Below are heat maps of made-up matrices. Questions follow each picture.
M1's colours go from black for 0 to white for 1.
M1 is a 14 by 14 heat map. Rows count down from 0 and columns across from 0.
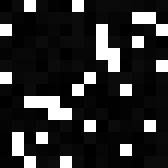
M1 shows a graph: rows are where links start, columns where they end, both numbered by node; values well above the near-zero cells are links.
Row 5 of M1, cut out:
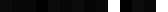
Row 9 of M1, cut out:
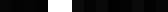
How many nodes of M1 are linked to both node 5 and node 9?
0
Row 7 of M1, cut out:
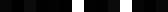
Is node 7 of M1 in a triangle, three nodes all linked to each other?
no
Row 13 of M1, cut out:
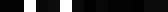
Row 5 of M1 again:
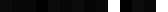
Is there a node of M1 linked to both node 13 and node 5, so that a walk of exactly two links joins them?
no
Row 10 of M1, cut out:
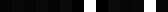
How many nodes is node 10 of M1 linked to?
2
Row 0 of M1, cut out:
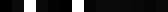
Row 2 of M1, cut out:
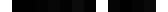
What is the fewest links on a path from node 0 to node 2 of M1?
1
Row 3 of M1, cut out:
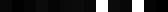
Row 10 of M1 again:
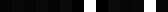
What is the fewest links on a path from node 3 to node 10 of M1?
4
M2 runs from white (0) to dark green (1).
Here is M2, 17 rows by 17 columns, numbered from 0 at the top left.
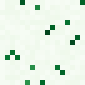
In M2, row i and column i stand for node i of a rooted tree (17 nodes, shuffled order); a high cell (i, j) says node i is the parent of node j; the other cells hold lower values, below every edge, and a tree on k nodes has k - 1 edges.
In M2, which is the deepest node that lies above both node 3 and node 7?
11
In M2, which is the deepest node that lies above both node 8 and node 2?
16
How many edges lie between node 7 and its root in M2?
5
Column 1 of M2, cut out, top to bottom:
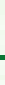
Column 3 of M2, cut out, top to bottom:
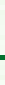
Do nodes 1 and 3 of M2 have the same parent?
yes
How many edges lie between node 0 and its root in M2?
0
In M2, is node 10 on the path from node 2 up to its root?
yes
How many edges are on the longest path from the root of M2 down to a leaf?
6
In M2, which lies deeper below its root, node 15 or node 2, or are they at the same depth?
node 15
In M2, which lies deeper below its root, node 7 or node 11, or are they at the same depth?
node 7
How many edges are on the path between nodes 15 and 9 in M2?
6
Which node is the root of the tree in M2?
0
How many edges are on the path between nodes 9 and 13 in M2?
2
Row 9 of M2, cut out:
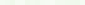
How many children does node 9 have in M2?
0
